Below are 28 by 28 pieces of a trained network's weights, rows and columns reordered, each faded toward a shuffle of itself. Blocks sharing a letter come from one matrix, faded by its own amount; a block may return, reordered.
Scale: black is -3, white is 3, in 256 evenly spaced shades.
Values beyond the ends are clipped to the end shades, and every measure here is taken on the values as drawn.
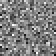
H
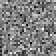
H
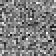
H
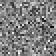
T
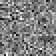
T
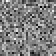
T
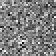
H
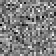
T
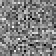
T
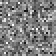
T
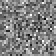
H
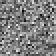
H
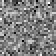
T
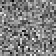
H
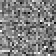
T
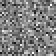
H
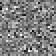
T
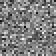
H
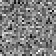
H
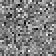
H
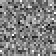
H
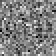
T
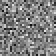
H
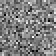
T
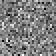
T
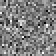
T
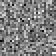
T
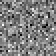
T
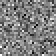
T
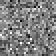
H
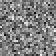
H
